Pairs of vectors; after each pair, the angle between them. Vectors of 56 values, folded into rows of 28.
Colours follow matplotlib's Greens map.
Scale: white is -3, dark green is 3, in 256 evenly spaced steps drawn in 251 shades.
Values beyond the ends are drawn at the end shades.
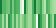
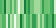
orthogonal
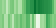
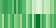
nearly opposite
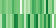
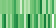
nearly parallel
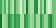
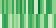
nearly opposite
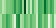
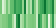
nearly parallel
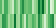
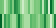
partly opposed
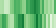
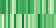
orthogonal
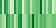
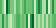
orthogonal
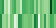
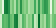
nearly opposite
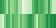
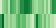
nearly opposite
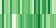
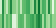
nearly parallel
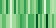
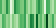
nearly parallel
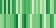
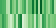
partly opposed
